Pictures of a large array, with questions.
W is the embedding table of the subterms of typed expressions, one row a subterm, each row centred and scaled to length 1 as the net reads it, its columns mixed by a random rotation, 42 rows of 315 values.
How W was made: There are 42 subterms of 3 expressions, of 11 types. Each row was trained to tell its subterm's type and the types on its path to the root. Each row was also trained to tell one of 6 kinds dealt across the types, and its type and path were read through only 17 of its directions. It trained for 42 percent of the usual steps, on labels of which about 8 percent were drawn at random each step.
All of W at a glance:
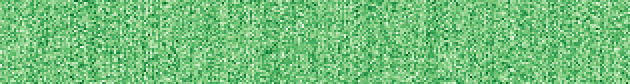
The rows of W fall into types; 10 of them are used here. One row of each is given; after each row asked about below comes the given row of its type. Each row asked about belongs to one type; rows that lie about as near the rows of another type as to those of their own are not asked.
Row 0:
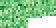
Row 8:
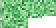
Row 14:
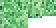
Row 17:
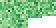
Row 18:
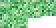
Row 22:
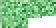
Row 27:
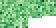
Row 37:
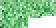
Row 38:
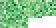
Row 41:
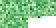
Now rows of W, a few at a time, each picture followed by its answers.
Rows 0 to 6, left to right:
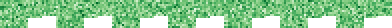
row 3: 14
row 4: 14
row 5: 8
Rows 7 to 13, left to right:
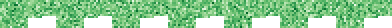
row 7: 38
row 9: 22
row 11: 38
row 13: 22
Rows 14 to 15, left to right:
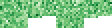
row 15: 22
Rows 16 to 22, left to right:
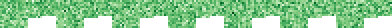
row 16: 18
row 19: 0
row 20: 14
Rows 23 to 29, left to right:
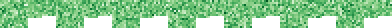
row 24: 37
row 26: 17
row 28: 8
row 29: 38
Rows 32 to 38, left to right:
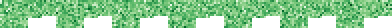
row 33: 8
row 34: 18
